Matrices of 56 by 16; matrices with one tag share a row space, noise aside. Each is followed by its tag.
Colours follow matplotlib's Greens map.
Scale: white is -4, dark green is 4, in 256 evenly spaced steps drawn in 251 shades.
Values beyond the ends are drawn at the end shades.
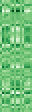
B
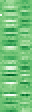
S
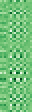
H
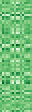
B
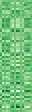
B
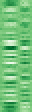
S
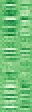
S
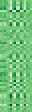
H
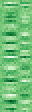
S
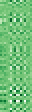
H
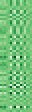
H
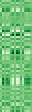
B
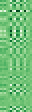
H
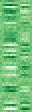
S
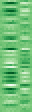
S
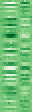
S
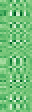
H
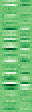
S
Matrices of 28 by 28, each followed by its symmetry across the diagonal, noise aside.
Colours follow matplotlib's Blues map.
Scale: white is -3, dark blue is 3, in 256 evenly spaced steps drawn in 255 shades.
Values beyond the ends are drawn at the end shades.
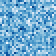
antisymmetric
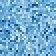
neither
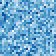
neither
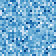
antisymmetric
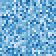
neither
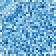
symmetric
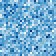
symmetric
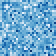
symmetric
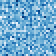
antisymmetric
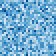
neither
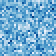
neither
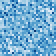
symmetric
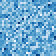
symmetric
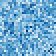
symmetric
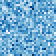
antisymmetric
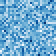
antisymmetric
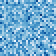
antisymmetric
